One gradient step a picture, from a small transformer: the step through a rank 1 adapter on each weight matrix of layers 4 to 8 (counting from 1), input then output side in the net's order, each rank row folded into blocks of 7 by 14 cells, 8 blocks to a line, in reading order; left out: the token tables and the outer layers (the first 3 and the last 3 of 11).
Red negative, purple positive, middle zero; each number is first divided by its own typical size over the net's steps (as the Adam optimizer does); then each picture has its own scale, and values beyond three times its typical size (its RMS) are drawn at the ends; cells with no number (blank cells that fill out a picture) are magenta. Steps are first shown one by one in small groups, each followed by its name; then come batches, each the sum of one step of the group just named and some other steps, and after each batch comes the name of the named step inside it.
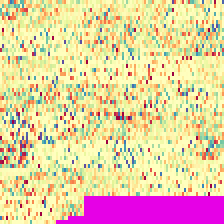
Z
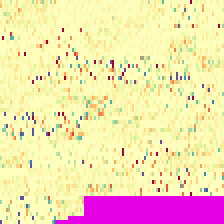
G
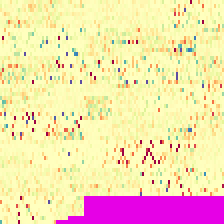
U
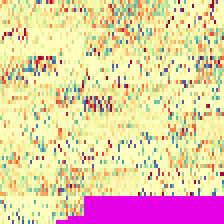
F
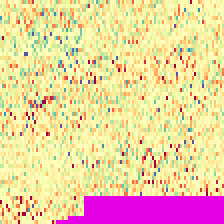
U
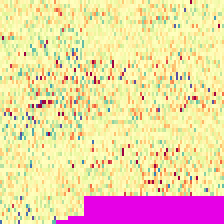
G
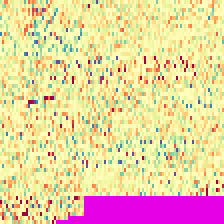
F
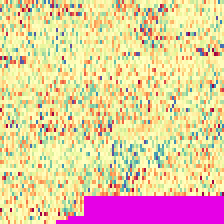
Z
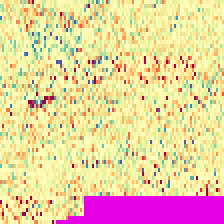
Z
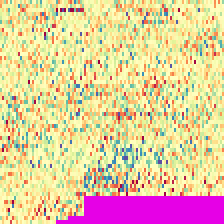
Z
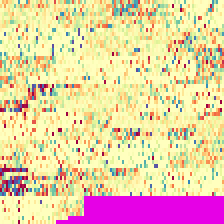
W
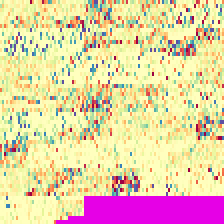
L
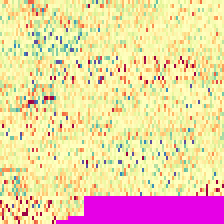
W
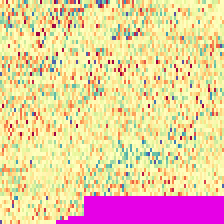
W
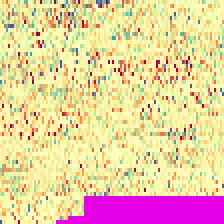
W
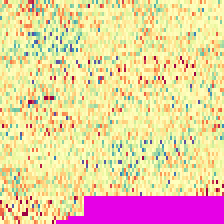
W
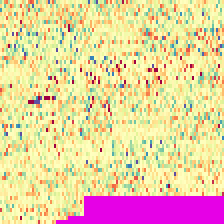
L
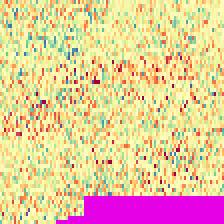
W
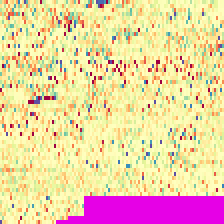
W
